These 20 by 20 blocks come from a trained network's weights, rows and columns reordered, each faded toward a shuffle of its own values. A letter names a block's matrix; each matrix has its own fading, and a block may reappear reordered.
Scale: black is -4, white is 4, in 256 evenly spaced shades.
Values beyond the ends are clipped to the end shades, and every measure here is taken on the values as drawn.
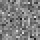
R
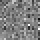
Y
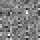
Y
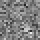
R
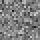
R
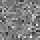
R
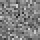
R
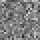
R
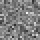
R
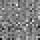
Y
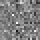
Y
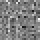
Y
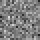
R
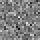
R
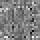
Y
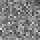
R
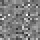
Y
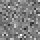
R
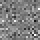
Y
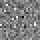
R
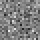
R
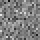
R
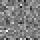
Y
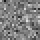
R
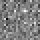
Y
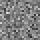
R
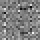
Y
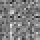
Y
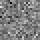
R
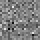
Y
